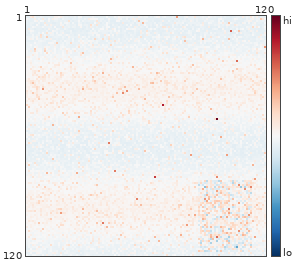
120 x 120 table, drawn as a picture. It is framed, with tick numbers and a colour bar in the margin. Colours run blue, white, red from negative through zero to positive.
Odd rows or columns: none. Stripes: horizontal, repeating 2 times. Odd patch: rougher, in the bottom right. Roughest part: bottom right.
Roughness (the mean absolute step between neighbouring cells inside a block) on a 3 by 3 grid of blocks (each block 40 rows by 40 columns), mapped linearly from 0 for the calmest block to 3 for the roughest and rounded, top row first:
000
000
003
